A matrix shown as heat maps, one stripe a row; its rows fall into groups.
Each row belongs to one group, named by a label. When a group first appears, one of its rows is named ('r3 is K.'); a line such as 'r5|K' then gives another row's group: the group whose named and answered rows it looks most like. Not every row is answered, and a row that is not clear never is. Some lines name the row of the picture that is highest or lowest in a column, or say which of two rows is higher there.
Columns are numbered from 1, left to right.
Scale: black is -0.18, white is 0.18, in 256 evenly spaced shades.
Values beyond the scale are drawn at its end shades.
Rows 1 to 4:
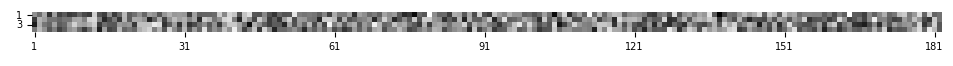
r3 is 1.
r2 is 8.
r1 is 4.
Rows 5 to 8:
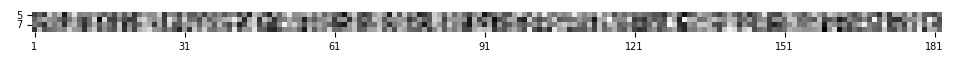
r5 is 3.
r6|1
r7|3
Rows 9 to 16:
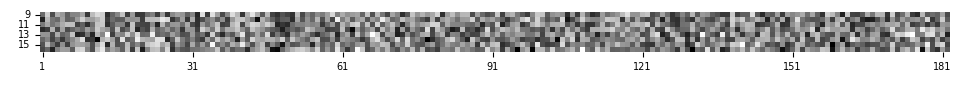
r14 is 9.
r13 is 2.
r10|1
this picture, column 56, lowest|13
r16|3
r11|8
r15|1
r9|8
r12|4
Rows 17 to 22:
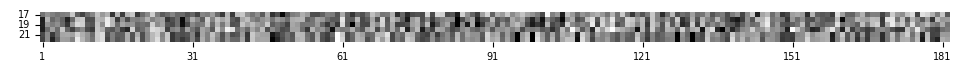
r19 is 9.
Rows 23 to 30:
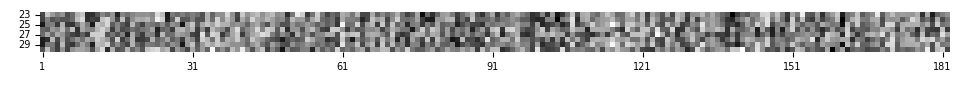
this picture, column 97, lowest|27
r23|9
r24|9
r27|8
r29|4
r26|8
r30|1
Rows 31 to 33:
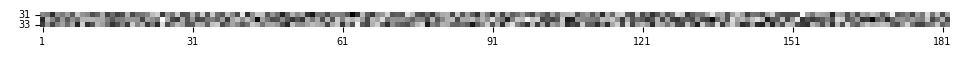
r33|8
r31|3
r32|1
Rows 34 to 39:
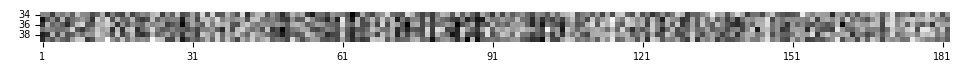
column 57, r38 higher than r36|No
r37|2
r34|3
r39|9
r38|4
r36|9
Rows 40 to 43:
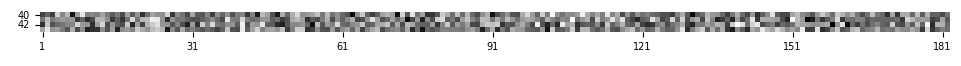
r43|9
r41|2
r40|3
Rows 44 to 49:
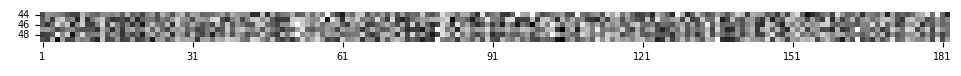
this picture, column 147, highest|48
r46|3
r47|2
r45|8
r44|1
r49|4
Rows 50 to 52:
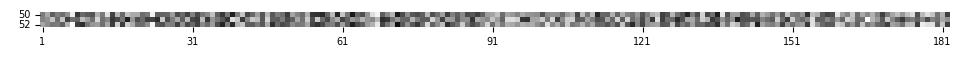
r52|2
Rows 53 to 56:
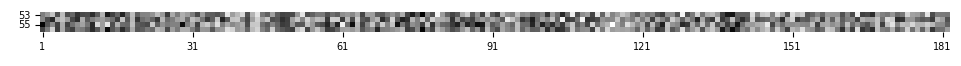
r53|4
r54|8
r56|4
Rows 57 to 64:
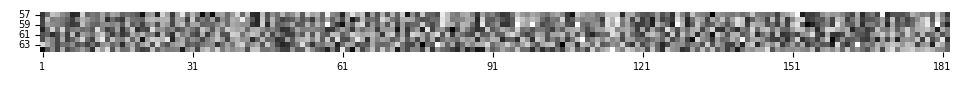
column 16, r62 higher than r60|No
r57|1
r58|1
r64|4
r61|8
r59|1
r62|1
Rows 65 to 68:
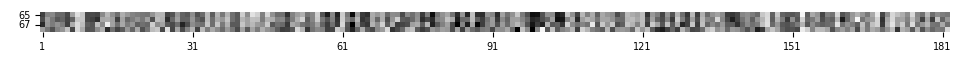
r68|3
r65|9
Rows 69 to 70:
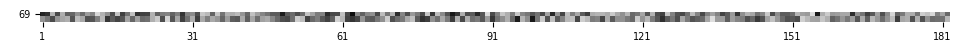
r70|3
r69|4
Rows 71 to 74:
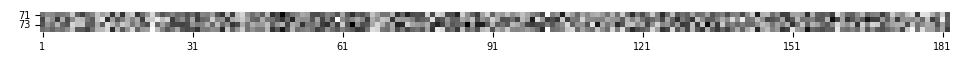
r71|2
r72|1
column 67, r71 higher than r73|Yes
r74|2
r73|9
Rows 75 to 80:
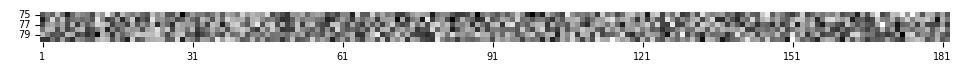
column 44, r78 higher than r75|No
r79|2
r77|8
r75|9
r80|4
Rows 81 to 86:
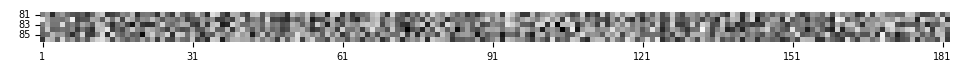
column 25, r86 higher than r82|Yes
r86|8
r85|1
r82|2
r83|8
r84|2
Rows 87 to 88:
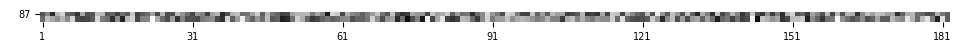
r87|8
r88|2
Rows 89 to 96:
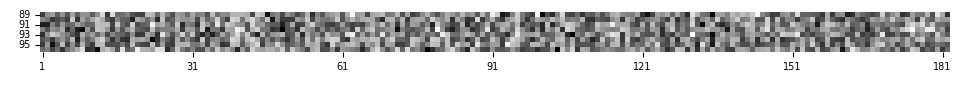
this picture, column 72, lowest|92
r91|4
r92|4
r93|1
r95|8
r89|1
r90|8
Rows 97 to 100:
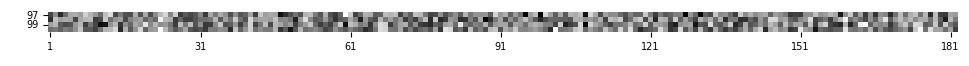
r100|2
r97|3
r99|2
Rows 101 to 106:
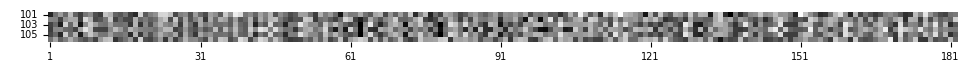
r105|3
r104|9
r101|4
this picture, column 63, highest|106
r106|8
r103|3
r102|3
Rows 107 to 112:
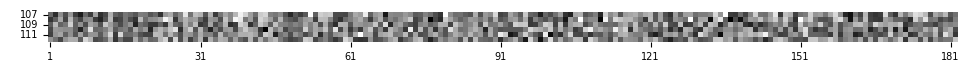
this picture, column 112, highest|108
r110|1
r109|8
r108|4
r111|1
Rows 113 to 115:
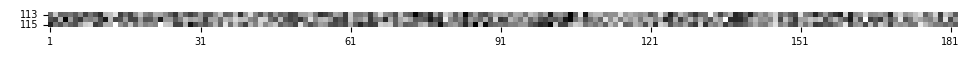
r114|4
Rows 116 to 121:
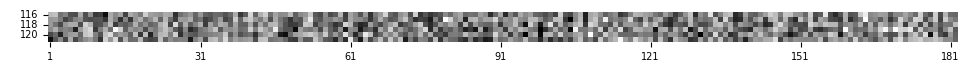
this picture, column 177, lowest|120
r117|2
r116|9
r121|4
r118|3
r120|3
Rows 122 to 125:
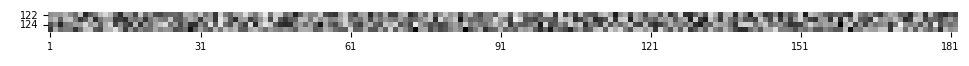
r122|8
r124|3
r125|9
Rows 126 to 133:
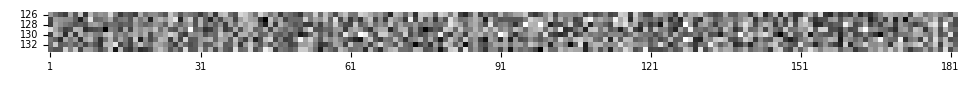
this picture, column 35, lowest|127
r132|2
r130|1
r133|3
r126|8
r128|1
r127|1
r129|2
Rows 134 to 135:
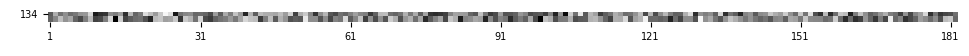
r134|9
